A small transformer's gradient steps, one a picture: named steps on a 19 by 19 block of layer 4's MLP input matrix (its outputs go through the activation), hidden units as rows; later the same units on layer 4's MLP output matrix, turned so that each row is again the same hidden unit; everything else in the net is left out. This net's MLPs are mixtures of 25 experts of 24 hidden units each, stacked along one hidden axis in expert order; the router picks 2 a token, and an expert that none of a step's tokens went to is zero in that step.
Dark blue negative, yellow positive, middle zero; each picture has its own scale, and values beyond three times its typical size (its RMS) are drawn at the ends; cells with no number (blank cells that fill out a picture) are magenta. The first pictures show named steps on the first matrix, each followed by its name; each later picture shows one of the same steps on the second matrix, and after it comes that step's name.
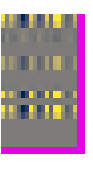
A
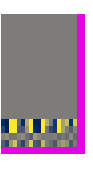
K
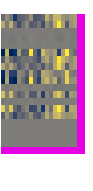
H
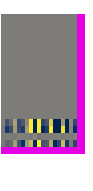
K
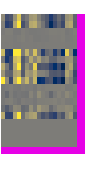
H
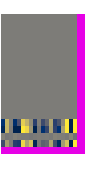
K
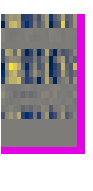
H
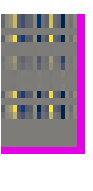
A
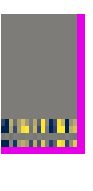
K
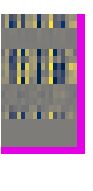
H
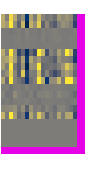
H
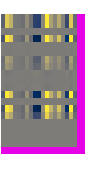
A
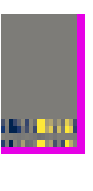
K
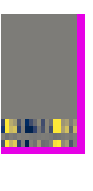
K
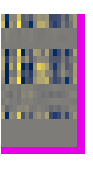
H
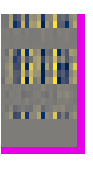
H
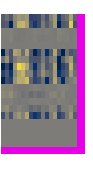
H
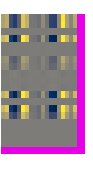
A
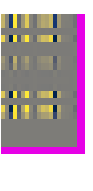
A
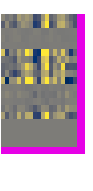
H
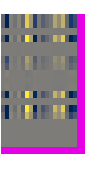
A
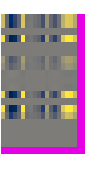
A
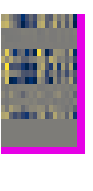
H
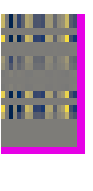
A
